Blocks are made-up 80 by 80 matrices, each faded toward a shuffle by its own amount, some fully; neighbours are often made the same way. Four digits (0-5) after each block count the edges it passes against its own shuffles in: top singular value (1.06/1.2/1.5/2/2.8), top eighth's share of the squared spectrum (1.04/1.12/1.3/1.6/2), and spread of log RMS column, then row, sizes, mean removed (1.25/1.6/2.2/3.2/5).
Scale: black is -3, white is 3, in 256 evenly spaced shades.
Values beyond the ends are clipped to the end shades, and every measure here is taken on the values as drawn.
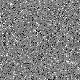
3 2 0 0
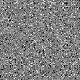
4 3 2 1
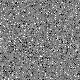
2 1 0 0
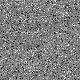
2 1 0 0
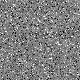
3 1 0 0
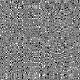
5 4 3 2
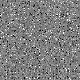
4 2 1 1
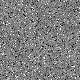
2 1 0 0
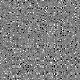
4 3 2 1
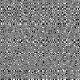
5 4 3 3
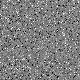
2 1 0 0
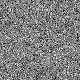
0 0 0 0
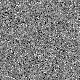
0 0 0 0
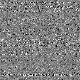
2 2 0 3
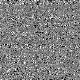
1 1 0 3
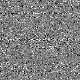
1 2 0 3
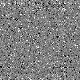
3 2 1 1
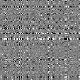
5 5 3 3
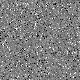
2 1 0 0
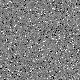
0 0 0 0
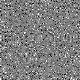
4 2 1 1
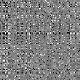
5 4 3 3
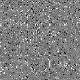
4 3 2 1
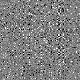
4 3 2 2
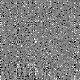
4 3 2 1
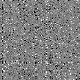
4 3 2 1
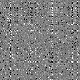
4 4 2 2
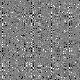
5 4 3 2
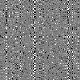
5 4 3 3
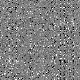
4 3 2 1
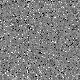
2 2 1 0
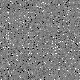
3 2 1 0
